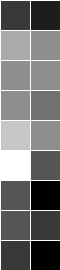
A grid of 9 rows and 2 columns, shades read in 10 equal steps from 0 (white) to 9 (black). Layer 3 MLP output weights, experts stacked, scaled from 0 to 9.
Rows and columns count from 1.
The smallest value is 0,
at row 6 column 1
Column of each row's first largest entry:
2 2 1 2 2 2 2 2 2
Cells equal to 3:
1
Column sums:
39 56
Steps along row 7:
up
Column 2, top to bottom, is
8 4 4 5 4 6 9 7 9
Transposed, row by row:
7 3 4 4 2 0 6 6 7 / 8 4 4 5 4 6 9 7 9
